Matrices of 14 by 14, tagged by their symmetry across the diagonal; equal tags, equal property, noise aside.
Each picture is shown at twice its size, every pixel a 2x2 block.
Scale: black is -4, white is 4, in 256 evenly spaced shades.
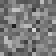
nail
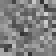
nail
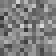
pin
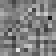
pin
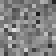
nail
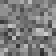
nail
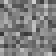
pin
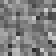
pin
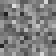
pin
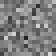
pin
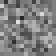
pin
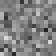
nail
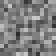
pin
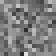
nail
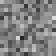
nail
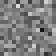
nail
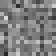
pin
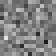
nail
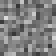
pin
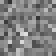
nail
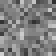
pin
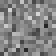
nail
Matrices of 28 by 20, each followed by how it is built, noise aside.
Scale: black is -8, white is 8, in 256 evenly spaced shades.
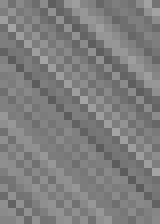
Toeplitz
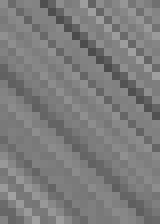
Toeplitz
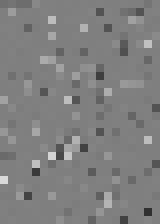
sparse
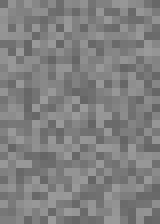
noise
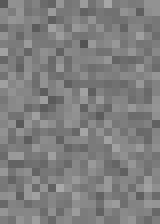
noise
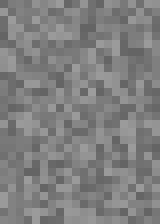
noise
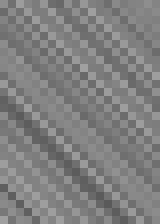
Toeplitz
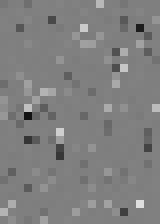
sparse
